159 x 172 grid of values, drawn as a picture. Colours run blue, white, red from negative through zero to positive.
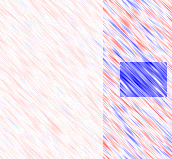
An odd patch, lower than its surroundings, sits in the middle right. The ninth with the lowest average is the middle right. The values are skewed, with a long tail toward low values. A vertical seam about 60% of the way across splits the table, and the left part is calmer.
